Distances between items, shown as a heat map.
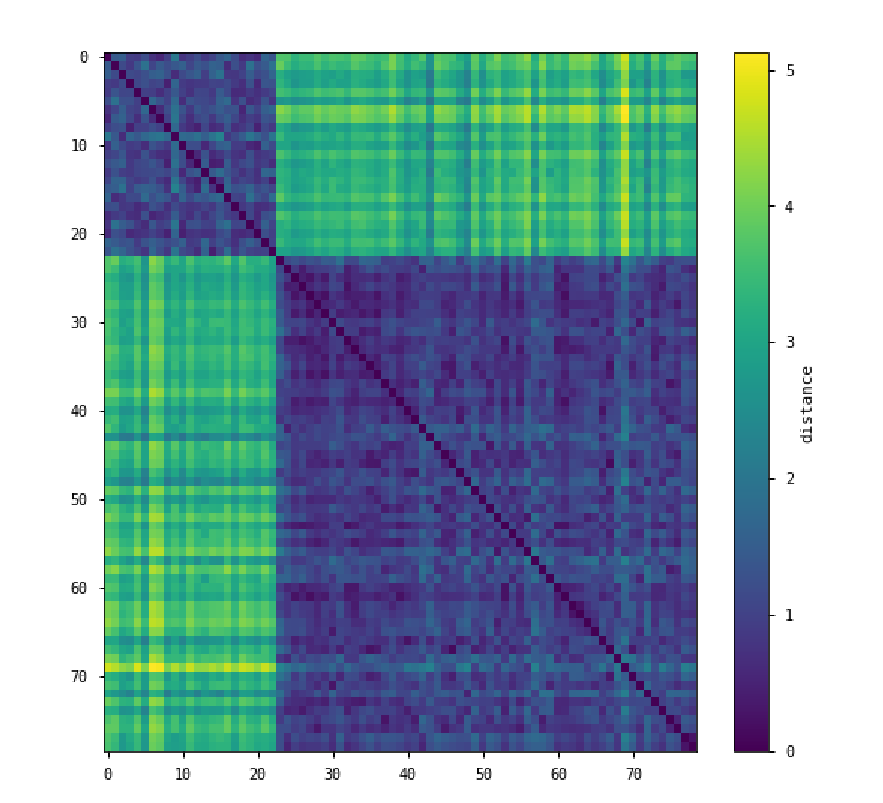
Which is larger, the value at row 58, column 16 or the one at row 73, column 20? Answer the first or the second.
the first
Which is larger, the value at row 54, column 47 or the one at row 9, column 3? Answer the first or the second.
the second
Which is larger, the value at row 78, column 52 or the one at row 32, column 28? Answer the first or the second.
the first
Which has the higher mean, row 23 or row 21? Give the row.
21
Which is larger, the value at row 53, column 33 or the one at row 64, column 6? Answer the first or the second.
the second
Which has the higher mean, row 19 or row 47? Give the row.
19
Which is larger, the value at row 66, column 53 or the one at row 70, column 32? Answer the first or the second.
the second
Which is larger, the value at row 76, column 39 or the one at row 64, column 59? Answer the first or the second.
the second
